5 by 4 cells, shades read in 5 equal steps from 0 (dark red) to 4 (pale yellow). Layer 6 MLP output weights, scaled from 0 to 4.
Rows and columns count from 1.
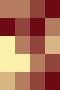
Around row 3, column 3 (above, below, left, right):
0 2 2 3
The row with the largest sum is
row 4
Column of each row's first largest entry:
1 4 1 1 1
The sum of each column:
13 11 5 6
